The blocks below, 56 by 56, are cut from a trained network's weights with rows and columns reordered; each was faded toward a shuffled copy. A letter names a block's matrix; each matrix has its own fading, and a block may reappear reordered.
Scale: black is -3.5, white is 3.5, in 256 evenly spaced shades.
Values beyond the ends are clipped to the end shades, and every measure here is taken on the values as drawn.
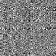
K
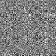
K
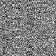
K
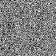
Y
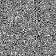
Y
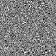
Y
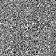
K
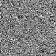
Y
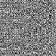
K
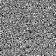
Y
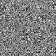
Y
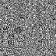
K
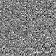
Y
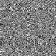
K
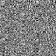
K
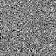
Y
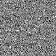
Y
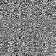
K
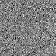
Y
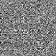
K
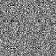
K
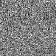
Y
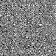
Y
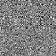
K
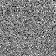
Y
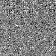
Y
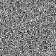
Y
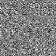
K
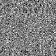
Y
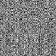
K
